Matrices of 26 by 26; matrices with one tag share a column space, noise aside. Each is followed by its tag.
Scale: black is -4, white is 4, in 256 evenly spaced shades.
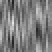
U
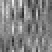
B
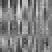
B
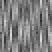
U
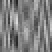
U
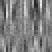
B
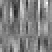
B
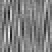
U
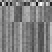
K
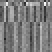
K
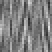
U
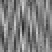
U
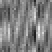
U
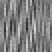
U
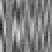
U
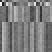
K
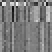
K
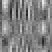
B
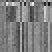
K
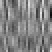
B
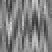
U
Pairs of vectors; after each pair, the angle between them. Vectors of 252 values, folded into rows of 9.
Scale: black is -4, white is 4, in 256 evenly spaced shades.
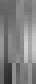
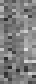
partly aligned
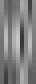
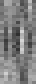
nearly opposite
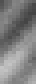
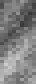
nearly parallel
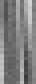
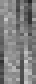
nearly opposite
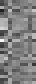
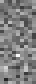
orthogonal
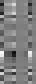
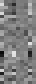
nearly opposite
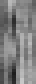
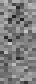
orthogonal
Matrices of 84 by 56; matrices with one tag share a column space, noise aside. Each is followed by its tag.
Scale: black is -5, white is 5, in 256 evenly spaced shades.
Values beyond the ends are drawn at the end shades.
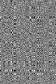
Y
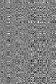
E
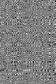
Y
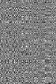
E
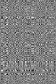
Y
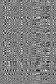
Y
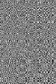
E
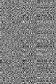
E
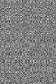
E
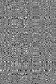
Y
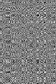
E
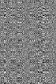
E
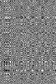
Y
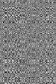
E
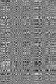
Y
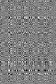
Y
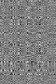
Y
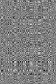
Y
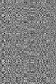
E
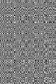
E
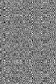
E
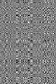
E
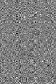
E
